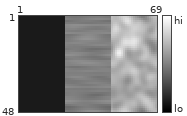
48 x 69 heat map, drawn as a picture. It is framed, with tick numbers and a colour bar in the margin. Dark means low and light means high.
The table splits into one row of 3 panels. Panel 1,1: very low, flat. Panel 1,2: middling, streaked across, faint in contrast. Panel 1,3: high, blotchy.
